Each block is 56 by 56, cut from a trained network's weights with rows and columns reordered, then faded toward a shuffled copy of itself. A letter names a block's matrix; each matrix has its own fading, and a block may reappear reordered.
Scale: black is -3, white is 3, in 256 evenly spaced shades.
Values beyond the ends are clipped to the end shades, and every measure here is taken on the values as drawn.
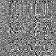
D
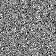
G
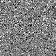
G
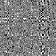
D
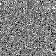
G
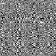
D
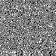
G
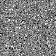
G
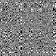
D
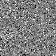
G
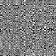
D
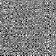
D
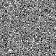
G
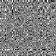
D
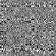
D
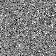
G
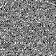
G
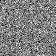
G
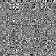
D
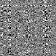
D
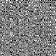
D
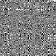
D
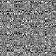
D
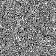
G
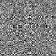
D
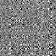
D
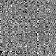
D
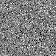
G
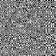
D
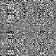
D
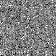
G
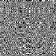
D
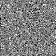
G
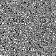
G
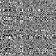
D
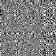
D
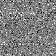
G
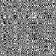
D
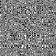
D
